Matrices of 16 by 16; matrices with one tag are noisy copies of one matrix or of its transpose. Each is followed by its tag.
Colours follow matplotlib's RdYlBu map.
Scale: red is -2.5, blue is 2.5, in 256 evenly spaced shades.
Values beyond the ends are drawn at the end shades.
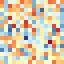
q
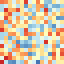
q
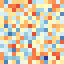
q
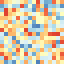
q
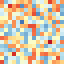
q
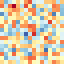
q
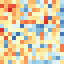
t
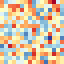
q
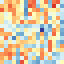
t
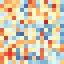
t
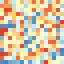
t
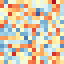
q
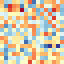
q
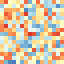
q
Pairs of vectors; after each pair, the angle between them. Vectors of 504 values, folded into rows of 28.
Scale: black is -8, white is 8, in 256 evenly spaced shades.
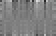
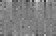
nearly parallel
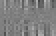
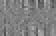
nearly parallel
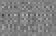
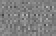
nearly parallel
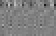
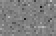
orthogonal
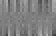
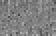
partly opposed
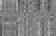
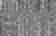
nearly parallel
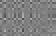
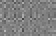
nearly parallel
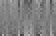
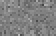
partly aligned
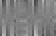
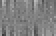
nearly opposite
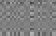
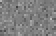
orthogonal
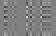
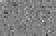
partly aligned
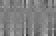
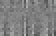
nearly parallel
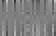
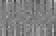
nearly parallel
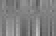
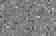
orthogonal
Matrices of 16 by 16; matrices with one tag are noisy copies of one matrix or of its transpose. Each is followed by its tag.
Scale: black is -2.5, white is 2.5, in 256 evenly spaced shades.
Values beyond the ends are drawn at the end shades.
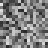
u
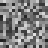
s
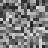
u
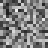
u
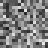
u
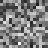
u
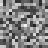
s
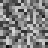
u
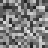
u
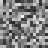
s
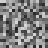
s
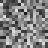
u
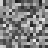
s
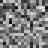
u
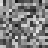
s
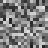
u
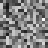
u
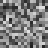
u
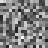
s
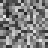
u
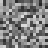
s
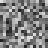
s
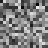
u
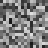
u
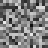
u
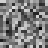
s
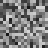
u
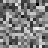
u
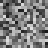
u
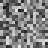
u
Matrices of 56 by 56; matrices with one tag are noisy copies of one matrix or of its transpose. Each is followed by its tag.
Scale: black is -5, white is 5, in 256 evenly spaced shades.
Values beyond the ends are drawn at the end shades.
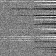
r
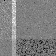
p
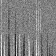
r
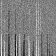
r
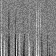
r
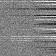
r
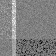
p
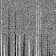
r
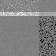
p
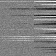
r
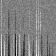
r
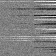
r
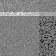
p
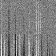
r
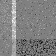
p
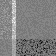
p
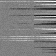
r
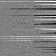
r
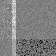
p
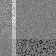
p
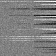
r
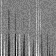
r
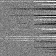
r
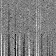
r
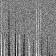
r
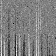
r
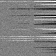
r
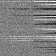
r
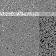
p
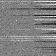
r
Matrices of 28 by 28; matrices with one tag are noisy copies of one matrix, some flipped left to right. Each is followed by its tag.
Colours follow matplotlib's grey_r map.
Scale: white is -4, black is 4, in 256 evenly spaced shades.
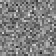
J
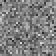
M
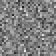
J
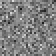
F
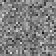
M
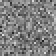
M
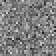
M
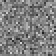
M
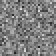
J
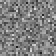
J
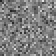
F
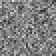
F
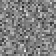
J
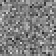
M
